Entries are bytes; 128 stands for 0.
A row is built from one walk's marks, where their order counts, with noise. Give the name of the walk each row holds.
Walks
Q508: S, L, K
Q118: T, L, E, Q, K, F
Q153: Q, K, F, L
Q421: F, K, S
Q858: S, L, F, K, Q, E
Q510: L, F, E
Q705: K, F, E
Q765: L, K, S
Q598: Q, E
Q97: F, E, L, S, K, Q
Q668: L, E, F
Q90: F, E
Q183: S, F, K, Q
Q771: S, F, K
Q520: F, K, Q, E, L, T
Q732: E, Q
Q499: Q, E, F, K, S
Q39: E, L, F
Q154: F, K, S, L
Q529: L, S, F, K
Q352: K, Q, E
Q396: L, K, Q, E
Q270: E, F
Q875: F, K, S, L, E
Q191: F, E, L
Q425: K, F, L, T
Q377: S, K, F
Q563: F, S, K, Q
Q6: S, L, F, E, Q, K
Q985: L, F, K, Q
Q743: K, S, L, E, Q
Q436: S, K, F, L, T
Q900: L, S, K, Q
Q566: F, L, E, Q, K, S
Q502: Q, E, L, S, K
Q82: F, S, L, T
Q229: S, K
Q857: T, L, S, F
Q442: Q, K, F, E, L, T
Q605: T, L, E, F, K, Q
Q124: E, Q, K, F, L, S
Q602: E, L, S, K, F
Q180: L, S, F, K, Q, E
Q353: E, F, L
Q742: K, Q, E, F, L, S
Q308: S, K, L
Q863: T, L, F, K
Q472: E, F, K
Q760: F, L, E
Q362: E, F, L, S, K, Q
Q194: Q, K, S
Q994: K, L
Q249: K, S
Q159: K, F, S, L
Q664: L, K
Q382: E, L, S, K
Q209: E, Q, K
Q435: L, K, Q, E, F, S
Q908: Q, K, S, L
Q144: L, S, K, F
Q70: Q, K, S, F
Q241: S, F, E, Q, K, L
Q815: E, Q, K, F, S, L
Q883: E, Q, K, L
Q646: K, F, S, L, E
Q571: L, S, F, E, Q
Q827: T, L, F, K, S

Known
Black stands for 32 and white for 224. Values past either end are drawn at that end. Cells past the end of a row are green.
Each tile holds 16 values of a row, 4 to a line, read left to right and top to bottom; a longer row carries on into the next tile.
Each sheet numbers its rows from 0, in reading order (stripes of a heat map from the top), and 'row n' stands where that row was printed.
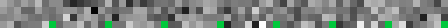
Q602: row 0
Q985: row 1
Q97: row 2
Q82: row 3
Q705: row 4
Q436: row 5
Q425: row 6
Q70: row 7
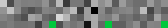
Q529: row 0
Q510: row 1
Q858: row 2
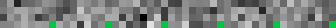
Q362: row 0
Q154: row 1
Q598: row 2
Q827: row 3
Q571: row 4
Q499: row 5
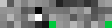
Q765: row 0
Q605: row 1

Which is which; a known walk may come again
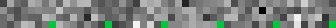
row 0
Q436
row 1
Q194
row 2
Q425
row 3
Q362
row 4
Q396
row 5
Q421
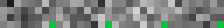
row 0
Q863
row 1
Q377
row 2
Q815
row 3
Q529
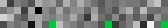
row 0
Q510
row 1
Q499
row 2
Q646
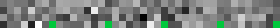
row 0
Q705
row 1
Q382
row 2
Q598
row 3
Q82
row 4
Q566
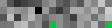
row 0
Q900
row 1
Q159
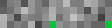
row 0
Q241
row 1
Q124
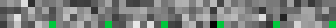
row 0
Q90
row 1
Q571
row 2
Q743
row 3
Q249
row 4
Q435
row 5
Q97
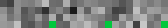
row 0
Q827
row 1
Q520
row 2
Q154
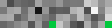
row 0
Q180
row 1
Q353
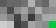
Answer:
Q153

